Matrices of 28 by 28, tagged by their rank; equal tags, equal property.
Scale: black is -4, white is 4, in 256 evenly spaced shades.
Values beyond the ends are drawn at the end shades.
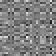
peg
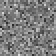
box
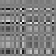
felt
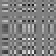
felt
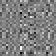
peg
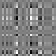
felt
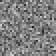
box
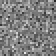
box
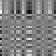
felt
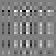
felt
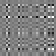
felt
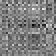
peg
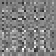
peg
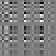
felt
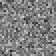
box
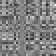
peg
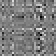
peg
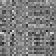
peg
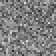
box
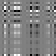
felt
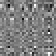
peg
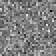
box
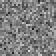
box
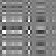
felt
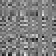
peg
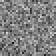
box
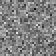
box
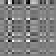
felt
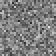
box
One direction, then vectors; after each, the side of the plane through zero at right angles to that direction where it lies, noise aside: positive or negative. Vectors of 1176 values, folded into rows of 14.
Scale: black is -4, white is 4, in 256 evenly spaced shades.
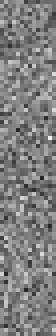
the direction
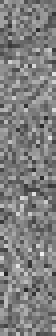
positive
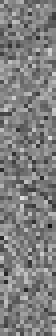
positive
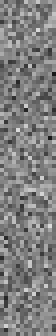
negative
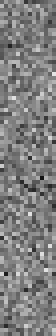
positive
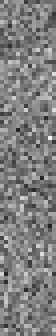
positive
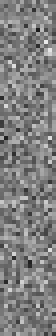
positive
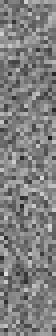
negative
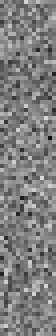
negative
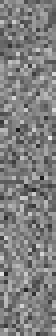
positive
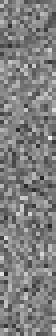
positive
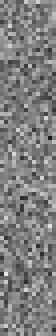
negative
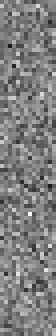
positive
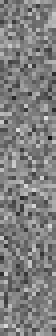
negative
